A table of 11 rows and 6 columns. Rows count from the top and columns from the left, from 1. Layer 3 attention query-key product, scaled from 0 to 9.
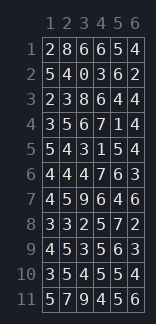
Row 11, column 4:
4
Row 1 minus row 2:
-3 4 6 3 -1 2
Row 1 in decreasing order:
8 6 6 5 4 2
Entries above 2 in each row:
5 4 5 5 5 6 6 4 6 6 6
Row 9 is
4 5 3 5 6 3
